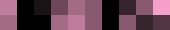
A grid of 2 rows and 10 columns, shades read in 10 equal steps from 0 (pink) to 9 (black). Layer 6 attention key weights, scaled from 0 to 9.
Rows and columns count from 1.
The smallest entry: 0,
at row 1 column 10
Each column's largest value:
3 9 9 5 3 4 9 7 7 6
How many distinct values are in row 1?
8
